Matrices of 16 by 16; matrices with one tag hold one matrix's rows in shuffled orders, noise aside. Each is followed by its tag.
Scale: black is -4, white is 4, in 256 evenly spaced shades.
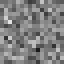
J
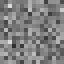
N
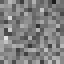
J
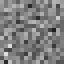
J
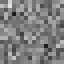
N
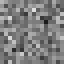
N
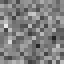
J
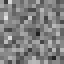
J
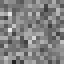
N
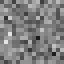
J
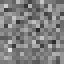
J
